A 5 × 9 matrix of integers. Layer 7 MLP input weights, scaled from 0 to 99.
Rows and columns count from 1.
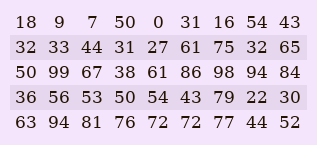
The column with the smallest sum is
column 1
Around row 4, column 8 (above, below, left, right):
94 44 79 30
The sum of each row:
228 400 677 423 631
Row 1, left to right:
18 9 7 50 0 31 16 54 43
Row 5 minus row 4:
27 38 28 26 18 29 -2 22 22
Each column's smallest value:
18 9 7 31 0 31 16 22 30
